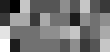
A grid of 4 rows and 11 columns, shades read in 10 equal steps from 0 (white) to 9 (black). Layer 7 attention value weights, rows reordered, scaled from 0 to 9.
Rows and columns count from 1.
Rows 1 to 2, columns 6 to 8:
6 4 6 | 5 5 8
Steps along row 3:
up same same down same down down up down down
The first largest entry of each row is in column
2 8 9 2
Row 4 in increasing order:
0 2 4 5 5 5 5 6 6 7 8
